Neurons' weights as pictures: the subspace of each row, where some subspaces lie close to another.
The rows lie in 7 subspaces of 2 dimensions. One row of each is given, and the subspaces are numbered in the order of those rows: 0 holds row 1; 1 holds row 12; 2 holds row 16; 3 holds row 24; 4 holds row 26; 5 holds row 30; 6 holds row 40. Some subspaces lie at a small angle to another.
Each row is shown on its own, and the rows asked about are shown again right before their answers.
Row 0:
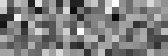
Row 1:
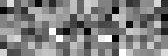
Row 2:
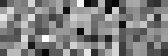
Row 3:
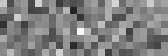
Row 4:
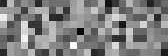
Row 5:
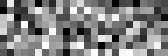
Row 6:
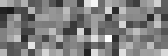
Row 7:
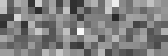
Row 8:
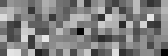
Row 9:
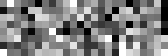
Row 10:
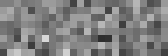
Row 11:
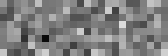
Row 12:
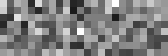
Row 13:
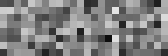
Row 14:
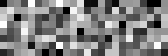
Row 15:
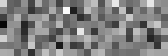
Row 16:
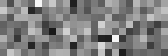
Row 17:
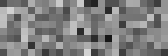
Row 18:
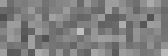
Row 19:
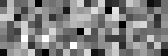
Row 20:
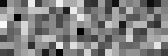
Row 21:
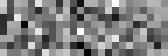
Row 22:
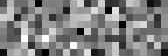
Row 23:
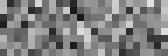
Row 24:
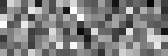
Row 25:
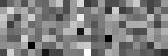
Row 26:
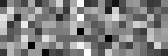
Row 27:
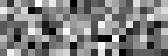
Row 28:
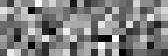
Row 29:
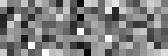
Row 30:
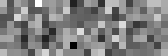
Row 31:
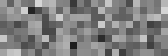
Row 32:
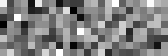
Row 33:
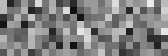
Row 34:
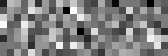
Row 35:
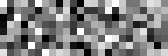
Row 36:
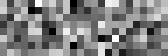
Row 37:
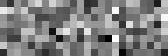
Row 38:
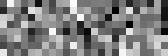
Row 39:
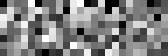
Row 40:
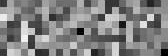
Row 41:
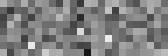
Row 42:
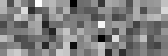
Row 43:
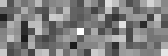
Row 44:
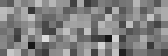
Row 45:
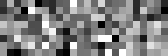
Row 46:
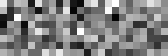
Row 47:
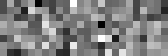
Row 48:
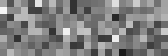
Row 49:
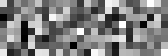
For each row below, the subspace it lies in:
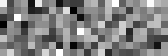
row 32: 0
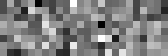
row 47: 5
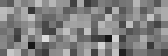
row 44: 2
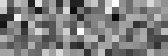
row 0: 1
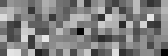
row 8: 6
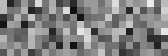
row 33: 3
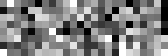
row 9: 3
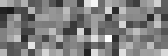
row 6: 1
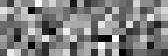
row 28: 2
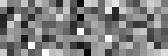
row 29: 4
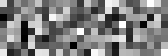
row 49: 6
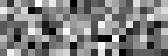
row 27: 2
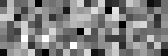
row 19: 5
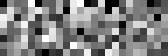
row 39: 2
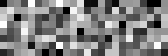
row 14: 0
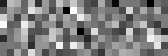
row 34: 3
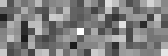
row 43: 6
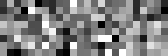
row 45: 5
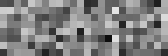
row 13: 0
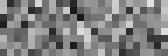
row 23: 3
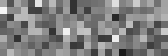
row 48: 1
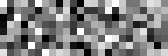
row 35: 4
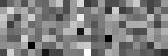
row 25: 4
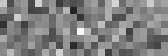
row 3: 0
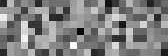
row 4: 6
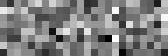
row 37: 0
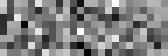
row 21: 4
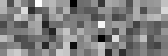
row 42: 5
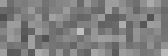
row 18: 6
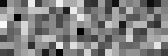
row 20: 0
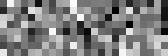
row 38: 3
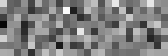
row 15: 3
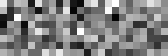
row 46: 1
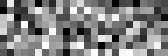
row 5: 4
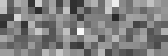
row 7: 1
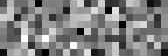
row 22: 5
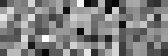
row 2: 2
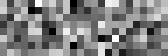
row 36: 2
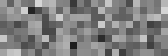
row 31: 6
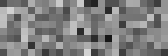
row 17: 1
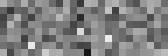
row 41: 4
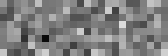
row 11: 5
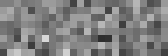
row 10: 5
